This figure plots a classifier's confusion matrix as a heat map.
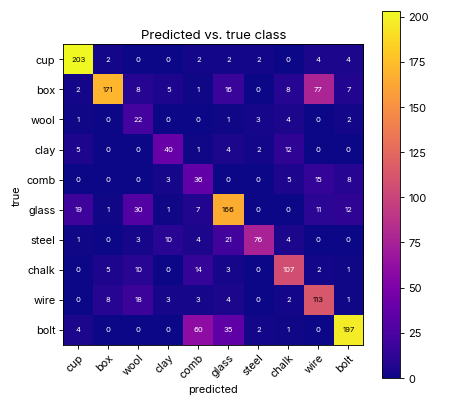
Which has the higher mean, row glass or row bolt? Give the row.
bolt
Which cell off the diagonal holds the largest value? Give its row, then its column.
box, wire
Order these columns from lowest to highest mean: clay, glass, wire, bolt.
clay, wire, bolt, glass
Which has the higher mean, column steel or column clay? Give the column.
steel
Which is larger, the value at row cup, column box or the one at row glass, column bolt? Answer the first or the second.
the second
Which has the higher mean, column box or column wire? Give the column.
wire
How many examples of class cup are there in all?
219
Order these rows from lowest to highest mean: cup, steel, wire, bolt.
steel, wire, cup, bolt
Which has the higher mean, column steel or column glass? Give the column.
glass
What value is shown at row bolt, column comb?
60
